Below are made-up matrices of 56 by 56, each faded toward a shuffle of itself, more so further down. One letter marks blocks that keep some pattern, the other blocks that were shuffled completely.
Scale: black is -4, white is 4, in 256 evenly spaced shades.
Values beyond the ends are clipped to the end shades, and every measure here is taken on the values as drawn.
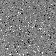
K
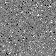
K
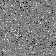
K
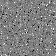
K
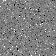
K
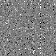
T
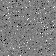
K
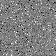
K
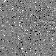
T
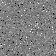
K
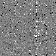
T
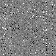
T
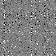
T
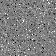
K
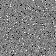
K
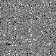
T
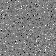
K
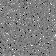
K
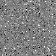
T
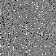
T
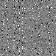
T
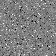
K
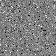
K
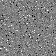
K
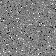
K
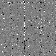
T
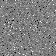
K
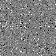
T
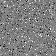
K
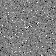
K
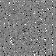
T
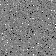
K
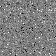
K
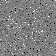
K
